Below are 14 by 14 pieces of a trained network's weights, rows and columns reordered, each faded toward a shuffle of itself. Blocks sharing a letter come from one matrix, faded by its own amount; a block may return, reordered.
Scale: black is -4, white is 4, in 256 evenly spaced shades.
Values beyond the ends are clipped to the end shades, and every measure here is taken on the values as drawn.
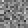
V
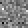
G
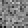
G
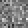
G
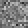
V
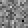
G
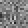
V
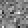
V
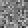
G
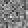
V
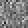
V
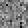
G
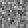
G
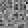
V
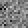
G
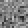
V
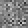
V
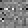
V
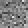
G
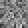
V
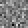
G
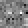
V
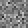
G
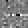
V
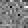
V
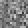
V
